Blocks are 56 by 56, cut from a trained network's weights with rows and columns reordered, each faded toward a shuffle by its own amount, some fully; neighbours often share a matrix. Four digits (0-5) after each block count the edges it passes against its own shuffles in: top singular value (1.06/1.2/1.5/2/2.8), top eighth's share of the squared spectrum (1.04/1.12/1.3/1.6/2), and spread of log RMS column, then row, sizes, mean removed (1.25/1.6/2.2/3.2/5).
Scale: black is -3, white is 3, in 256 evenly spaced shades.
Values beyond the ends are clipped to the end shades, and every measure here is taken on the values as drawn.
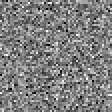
2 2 0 0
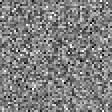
2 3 1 0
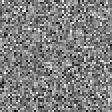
2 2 0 0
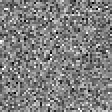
2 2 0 0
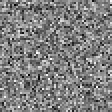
0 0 0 0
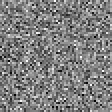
1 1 0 0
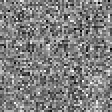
3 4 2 1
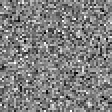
0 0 0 0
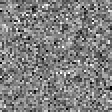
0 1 0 0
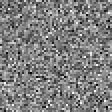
2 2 0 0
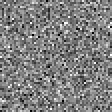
2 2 0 0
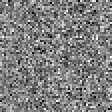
2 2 0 0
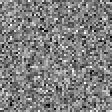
1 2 1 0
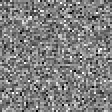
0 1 0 0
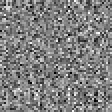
3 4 2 1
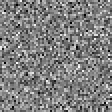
1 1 0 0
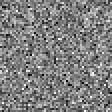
1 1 0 0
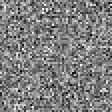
2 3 1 1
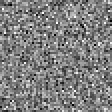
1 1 0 0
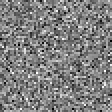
0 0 0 0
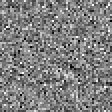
0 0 0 0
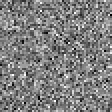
0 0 0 0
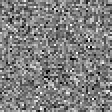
0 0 0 0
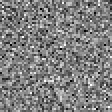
1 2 0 0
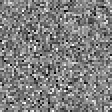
1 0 0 0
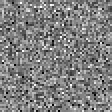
1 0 0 0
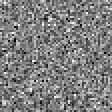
2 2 1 0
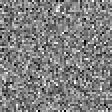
1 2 0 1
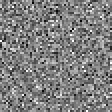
2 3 1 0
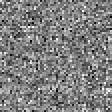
2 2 1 0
